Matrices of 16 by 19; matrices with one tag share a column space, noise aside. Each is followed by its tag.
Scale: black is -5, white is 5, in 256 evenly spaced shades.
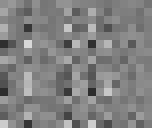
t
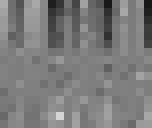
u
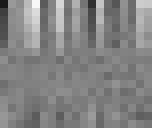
u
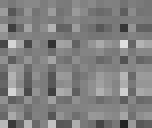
t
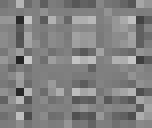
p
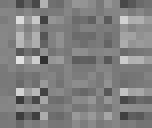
p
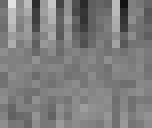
u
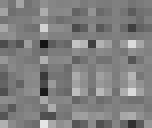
t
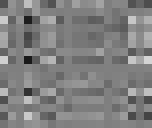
p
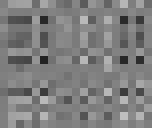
p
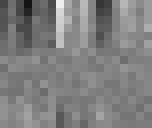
u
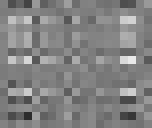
p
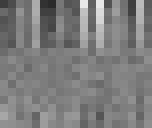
u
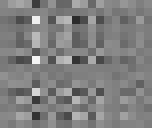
p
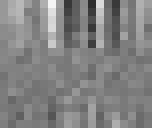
u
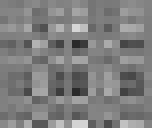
t
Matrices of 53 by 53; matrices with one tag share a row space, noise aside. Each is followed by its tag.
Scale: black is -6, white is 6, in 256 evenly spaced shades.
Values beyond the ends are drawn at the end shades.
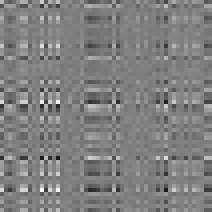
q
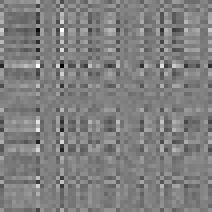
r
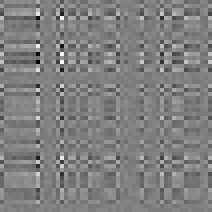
r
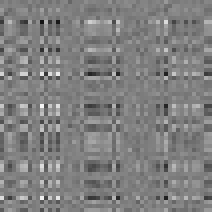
q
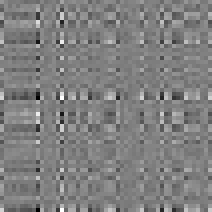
r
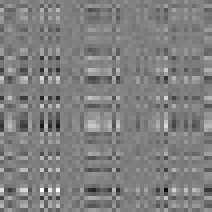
q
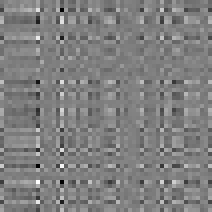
r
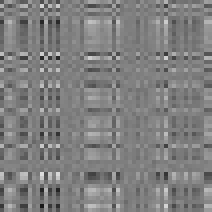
q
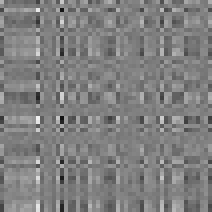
r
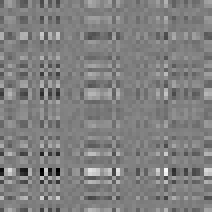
q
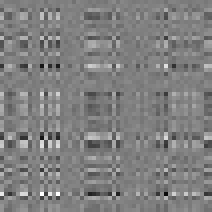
q
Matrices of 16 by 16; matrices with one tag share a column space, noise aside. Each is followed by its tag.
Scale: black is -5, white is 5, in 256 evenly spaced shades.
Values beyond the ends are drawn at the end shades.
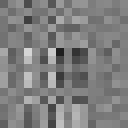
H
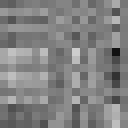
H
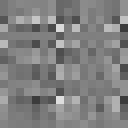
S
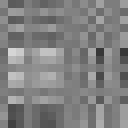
H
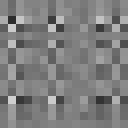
S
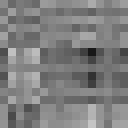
H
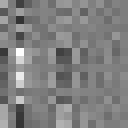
H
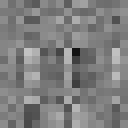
H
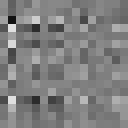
S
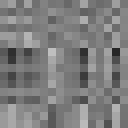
H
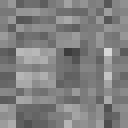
H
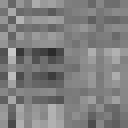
H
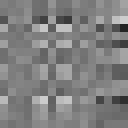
S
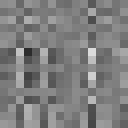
H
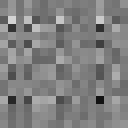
S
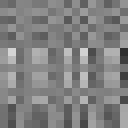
H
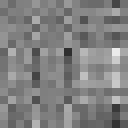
H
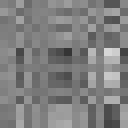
H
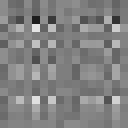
S
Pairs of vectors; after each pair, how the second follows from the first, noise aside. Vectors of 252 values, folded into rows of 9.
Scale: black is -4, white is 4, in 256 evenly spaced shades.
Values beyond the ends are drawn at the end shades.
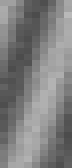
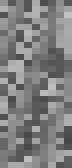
sign-scrambled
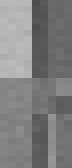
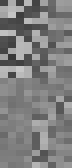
sign-scrambled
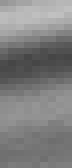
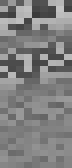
sign-scrambled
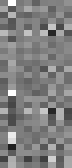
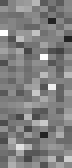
shuffled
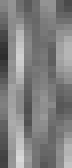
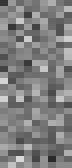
shuffled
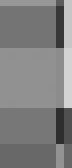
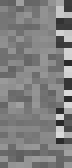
sign-scrambled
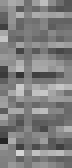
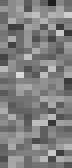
shuffled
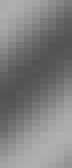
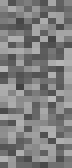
shuffled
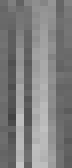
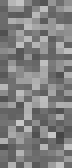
shuffled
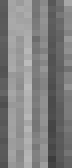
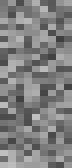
shuffled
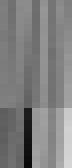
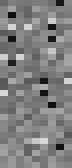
shuffled
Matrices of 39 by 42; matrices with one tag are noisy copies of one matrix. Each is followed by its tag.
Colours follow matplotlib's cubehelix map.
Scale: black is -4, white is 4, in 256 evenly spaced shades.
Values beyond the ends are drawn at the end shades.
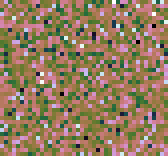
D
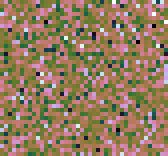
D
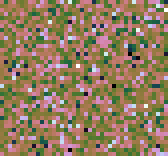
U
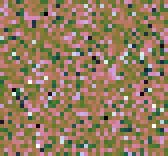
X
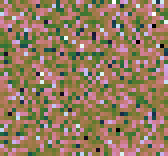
D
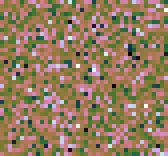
U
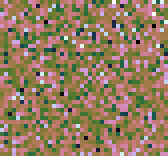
D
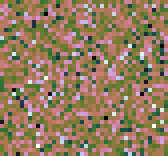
X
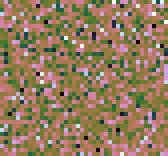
D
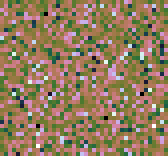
X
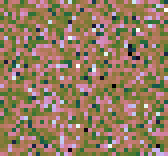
U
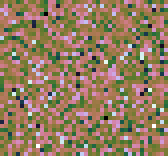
X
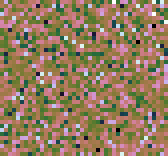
D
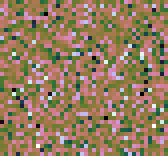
X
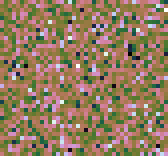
U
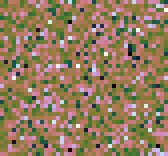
U
